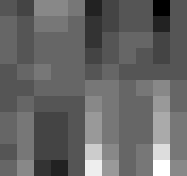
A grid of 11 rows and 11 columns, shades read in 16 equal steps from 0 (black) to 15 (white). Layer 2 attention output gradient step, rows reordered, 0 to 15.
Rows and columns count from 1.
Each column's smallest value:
5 4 3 2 5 2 4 5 5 0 5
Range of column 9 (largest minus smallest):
2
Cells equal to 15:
1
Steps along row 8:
up down same up up down down same up down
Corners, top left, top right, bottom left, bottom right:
5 5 6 8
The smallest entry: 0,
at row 1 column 10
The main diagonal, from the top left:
5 5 6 6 6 7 7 6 6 13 8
